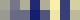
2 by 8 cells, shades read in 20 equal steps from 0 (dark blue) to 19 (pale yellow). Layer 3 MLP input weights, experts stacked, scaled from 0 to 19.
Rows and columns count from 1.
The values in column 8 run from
14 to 16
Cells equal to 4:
0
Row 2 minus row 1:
-1 -1 -6 -1 -8 -1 0 -2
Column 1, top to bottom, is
12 11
